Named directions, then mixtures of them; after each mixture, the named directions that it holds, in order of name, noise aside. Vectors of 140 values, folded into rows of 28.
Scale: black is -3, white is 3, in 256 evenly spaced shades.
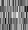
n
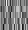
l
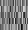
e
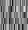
e, l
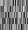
e, n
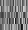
e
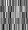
l, n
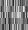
e, l, n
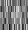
l, n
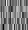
l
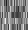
e, l, n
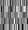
e, l
